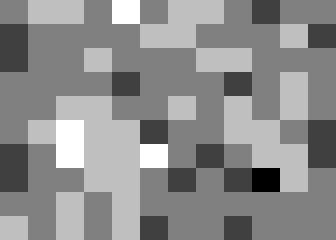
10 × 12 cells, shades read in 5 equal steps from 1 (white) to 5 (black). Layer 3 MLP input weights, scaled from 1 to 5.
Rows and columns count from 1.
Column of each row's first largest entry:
10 1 1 5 1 6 1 10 1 6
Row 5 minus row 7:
-1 0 1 0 1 2 -1 -1 -1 1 0 -1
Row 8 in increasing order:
2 2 2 3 3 3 3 3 4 4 4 5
